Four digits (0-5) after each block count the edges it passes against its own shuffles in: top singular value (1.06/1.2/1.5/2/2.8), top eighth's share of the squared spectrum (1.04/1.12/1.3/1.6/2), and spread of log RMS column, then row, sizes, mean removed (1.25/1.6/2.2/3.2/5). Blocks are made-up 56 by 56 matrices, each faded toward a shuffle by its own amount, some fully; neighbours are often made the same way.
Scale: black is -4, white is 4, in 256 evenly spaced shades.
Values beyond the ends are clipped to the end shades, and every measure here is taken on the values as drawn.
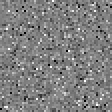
0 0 0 0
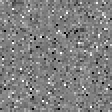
2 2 1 0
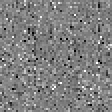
3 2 1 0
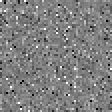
2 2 1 0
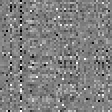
4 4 3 1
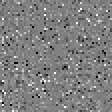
3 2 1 0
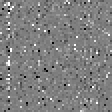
3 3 1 0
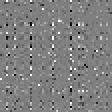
4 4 2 2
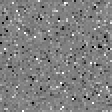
1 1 0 0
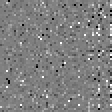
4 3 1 0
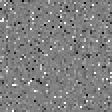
2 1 0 0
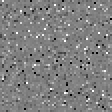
2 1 0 0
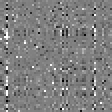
4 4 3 2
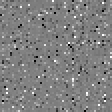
3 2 1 0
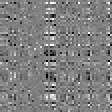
5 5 3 3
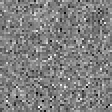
3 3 1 1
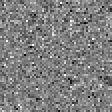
2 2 0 0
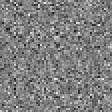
4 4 2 2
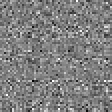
4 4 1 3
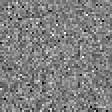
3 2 1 1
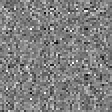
4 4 2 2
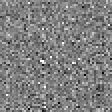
3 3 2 2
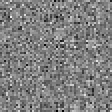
3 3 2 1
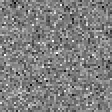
0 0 0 0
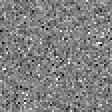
1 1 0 0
